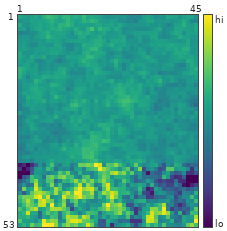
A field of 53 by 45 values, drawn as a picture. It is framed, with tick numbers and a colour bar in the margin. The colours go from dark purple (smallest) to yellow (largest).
No row or column stands out. The texture is blotchy. The distribution is heavy-tailed on both sides. A horizontal seam about 70% of the way down splits the table, and the top part is calmer. No regular stripes run through it.
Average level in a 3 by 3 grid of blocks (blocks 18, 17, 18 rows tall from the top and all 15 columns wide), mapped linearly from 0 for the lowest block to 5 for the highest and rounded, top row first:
333 | 242 | 550
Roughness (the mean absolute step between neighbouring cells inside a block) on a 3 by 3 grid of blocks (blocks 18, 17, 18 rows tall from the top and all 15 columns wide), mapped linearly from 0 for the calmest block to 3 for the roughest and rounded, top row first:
0 0 0 | 0 0 0 | 3 3 3
